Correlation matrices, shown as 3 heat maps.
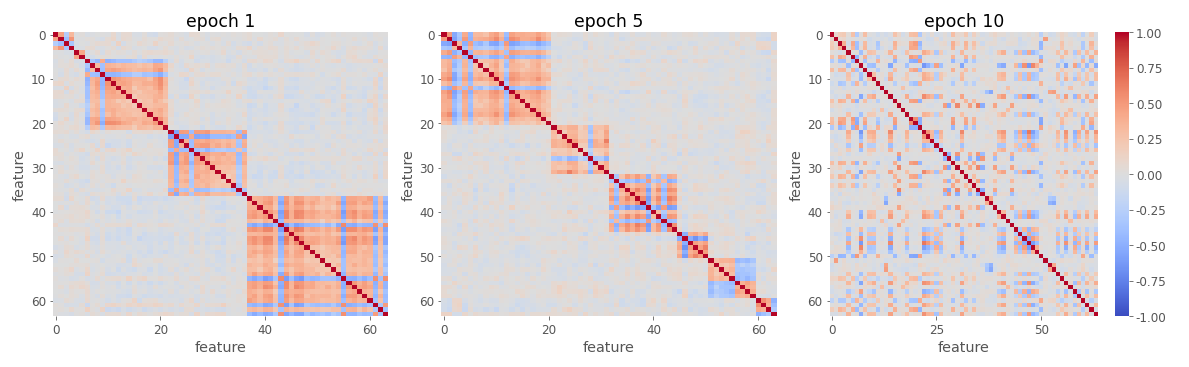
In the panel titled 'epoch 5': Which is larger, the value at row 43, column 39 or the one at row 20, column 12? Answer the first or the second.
the second
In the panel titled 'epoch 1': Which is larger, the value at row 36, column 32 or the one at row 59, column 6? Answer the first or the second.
the first
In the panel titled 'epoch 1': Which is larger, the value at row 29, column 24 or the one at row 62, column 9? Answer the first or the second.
the first
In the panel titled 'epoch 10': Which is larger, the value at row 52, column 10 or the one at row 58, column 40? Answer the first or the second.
the first
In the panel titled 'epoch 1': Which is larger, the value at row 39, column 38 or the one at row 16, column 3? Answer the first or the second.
the first
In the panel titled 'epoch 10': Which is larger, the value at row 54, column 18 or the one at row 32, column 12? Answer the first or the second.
the first
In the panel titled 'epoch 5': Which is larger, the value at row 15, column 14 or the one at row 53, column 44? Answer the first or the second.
the first
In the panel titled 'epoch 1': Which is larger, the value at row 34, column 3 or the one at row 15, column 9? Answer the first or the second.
the first
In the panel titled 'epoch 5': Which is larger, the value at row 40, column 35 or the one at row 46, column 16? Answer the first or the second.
the first
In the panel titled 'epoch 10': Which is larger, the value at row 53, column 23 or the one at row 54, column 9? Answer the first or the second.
the second
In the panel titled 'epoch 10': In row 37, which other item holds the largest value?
38
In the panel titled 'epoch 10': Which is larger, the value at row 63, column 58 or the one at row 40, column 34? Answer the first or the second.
the second
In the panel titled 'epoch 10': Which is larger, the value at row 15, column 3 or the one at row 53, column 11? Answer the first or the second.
the first
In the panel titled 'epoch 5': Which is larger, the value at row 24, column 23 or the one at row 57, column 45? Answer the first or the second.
the first
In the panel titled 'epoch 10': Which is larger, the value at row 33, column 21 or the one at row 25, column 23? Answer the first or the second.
the first
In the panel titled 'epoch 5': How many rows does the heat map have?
64
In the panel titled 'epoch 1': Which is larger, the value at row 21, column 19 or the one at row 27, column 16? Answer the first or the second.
the first
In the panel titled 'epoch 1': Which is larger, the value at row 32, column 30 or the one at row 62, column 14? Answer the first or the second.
the first
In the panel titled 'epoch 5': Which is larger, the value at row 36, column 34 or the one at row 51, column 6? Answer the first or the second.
the first
